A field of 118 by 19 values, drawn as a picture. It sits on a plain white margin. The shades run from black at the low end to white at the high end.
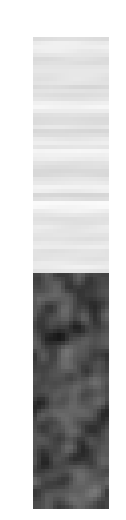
It is made of 2 by 1 panels. Panel 1,1: very high, streaked across, faint in contrast. Panel 2,1: low, blotchy.
